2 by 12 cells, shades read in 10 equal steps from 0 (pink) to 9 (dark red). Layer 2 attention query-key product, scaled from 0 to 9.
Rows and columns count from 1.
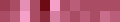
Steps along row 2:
down down up up down up up down up down up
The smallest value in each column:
5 4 0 5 7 0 4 4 4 5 3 4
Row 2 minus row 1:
-1 -1 -1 0 -2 2 -1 1 -1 0 -2 -1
